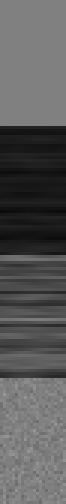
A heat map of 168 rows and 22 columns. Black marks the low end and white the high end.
It is made of 4 by 1 panels. Panel 1,1: middling, flat. Panel 2,1: very low, streaked across, faint in contrast. Panel 3,1: low, streaked across. Panel 4,1: middling, fine-grained, faint in contrast.
